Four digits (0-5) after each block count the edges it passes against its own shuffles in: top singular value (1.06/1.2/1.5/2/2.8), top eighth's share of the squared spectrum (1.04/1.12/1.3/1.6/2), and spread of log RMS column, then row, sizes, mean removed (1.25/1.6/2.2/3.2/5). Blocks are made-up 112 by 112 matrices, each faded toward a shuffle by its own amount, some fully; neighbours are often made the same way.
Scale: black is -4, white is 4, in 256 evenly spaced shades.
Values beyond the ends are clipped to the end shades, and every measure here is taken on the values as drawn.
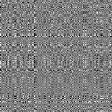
5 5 4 4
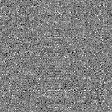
4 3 2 2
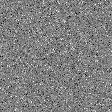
0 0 0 0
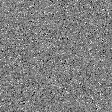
2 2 0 1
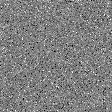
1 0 0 0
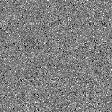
3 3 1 1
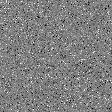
2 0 0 0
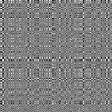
5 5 4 4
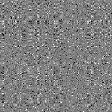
5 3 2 2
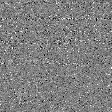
2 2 0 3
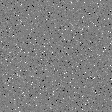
0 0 0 0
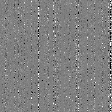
4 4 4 0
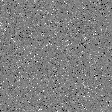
0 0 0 0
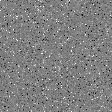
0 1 1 0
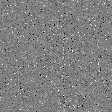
1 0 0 0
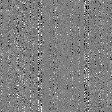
3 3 4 0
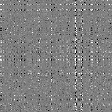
5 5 3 3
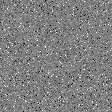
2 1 0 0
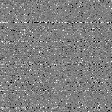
4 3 1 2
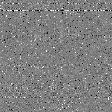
4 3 0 2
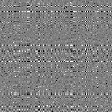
5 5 3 4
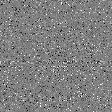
3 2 0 1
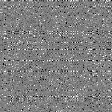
5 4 2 3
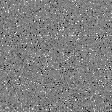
3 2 0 1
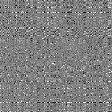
5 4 3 3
